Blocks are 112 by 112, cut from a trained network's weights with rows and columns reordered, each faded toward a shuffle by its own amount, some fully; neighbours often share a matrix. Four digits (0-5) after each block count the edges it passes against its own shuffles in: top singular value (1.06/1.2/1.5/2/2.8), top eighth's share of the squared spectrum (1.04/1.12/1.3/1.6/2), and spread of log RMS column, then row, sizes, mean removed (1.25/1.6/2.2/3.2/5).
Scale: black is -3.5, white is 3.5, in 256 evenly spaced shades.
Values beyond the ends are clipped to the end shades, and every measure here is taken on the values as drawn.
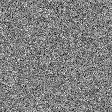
1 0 0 0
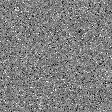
0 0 0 0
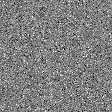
0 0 0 0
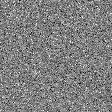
0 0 0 0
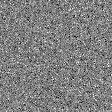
0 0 0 0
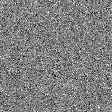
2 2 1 1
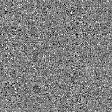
3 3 2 2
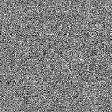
3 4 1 2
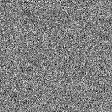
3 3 1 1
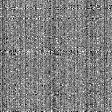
4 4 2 3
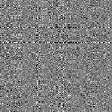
4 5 3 3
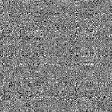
3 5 3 3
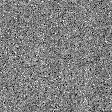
1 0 0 0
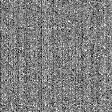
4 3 1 2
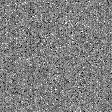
1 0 0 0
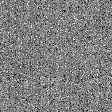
1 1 0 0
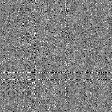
4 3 3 2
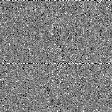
4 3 2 2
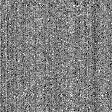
3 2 1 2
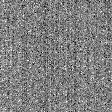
3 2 0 1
